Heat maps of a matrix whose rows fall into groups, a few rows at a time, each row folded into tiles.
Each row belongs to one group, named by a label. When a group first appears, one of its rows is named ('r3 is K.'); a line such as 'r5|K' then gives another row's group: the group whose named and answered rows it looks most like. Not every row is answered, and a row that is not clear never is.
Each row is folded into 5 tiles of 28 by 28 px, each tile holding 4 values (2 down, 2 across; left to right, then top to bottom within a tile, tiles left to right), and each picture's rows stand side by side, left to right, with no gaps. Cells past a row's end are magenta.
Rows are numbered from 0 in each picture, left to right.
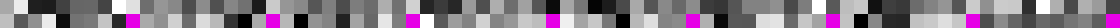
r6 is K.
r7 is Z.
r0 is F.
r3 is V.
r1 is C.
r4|K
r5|V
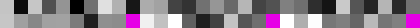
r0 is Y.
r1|K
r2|K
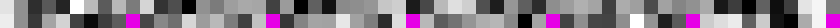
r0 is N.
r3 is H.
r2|Y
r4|Z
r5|Y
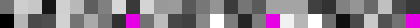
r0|Z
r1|Z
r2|K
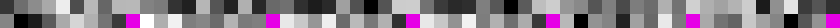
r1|K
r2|F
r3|F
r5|N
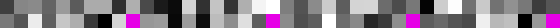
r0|C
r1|F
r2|N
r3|H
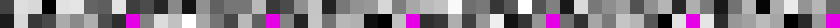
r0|Z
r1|Y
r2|C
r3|C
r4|C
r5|N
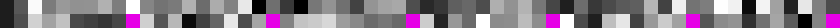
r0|C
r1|K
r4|V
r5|Z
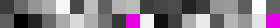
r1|V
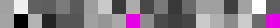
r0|K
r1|V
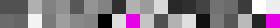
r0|C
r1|F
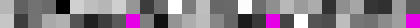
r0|N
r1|C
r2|Z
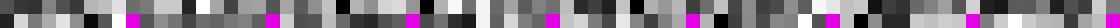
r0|Y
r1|Z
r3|H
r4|Y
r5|F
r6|K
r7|Y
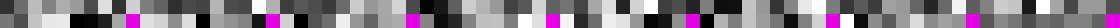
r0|C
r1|F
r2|V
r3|V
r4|N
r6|V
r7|Z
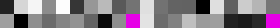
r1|N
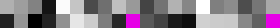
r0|Z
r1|H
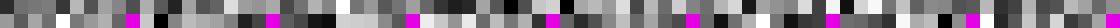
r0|V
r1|N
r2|H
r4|H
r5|C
